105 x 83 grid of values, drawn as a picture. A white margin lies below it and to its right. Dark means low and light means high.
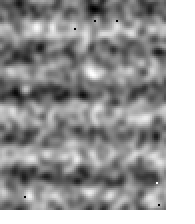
The values follow a bell shape. Horizontal stripes repeat 5 times down the table. Six lone cells stand out: one far higher and five far lower than their neighbours. There is no overall slope. Overall the values sit about 50% of the way up the scale.
